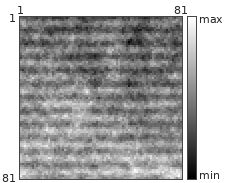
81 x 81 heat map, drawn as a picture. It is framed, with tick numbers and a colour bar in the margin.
No single row or column stands out from its neighbours. The top right is the ninth with the lowest average. Streaks run across, left to right. There is an overall slope up to the bottom. Stripes running across repeat 12 times from top to bottom.
